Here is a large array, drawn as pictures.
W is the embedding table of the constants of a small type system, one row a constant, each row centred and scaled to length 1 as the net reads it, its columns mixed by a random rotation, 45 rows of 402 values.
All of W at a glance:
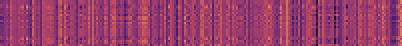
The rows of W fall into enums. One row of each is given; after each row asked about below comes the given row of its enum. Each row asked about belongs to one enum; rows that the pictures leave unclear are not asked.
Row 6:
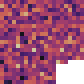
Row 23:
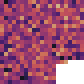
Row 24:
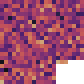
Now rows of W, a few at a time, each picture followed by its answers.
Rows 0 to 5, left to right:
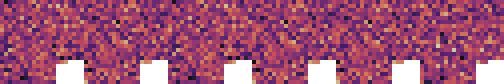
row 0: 23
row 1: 24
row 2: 23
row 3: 24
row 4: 24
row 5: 6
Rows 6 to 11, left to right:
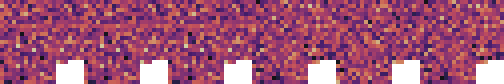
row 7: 6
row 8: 6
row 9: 23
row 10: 24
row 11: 23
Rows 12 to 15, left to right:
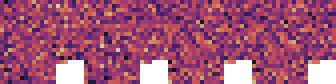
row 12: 23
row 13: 6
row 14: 24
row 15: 24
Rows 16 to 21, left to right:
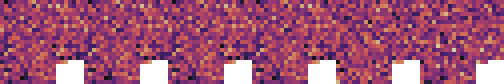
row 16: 23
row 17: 23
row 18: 23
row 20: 24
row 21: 6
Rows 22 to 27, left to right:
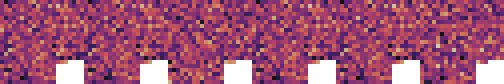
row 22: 23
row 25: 23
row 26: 23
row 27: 6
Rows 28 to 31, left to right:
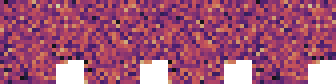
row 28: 23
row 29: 24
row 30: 24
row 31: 23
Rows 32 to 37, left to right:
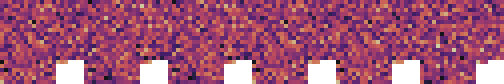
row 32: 24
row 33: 23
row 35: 24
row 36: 24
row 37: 6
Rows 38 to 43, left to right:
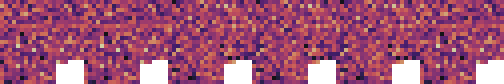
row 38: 6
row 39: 6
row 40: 23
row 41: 23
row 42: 23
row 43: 6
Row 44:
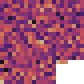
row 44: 24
